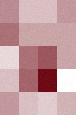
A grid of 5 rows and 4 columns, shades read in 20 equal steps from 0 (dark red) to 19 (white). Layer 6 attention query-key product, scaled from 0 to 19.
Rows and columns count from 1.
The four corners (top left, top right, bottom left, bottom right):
10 11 11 13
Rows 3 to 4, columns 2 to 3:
8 6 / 7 0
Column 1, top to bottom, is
10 8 16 14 11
